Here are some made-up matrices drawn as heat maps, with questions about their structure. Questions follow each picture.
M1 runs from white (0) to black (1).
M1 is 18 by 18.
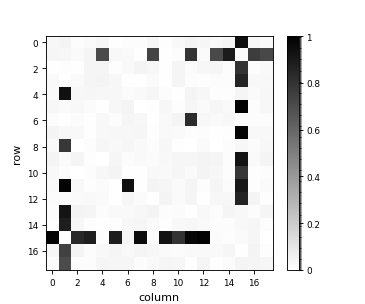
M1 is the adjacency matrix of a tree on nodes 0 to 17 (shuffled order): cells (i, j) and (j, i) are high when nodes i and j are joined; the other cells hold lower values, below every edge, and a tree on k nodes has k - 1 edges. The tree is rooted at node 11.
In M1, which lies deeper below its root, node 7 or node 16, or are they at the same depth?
the same depth
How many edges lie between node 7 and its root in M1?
2
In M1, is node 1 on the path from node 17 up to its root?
yes
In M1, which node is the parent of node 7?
15
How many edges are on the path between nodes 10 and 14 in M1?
4
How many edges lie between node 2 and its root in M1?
2
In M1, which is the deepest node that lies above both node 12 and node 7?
15
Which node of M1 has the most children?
15
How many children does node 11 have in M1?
3
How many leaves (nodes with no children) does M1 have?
15
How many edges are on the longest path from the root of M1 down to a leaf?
2
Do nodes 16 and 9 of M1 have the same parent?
no
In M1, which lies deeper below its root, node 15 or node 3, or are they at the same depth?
node 3
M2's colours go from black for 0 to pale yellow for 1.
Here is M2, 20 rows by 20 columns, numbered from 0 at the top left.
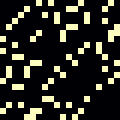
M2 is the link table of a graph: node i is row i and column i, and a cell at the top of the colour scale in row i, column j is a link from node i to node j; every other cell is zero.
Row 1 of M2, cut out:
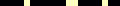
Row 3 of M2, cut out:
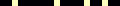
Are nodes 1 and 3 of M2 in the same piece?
yes
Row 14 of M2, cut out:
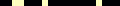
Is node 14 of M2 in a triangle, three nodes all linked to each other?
yes
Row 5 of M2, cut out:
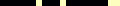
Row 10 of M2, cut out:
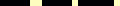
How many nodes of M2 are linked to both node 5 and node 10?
2
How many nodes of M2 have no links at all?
1
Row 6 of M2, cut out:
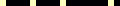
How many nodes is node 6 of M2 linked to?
4
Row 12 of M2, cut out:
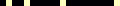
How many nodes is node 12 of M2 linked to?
4
